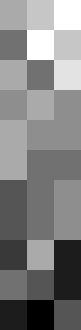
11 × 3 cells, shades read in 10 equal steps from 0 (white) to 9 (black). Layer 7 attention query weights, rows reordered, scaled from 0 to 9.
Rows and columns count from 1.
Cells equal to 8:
3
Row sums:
5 7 9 11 11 13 15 15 18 19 23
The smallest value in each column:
3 0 0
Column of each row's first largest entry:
1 1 2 1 2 2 1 1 3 3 2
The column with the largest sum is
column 1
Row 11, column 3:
6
